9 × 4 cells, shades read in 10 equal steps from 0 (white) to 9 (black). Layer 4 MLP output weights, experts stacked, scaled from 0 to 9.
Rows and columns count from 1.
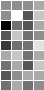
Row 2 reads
4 0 6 2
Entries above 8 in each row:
0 0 1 0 0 0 0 0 0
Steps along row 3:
down up down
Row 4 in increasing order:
2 4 5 6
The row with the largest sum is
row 3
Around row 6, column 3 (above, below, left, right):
5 6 2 3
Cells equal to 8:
0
